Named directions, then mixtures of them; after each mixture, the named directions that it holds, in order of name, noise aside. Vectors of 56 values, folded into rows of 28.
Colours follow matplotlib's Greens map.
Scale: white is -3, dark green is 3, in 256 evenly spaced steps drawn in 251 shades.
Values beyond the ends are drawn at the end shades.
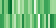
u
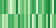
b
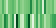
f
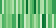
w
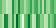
f, u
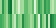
u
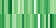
u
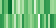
u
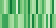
b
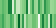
u, w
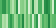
b, u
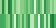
f, u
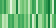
b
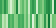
b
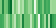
u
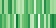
f, u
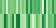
f, w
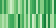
b, w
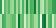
w
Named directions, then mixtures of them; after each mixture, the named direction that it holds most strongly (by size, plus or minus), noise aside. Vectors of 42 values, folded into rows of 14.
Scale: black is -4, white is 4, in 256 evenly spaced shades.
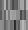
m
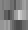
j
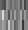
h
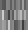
h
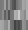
j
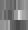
j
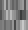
m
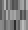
m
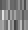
h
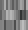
m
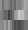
j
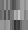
j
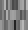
m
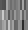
h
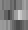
j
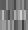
h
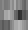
j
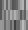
m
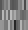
m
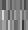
h
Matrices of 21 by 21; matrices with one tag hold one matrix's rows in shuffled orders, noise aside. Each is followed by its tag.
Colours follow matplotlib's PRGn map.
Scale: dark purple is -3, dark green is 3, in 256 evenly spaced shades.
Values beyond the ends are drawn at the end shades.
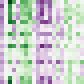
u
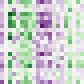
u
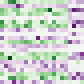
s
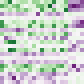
s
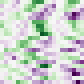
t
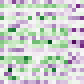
s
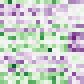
s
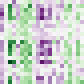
u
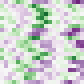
t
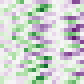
t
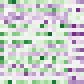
s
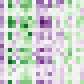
u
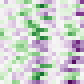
t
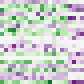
s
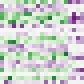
s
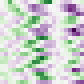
t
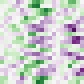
t
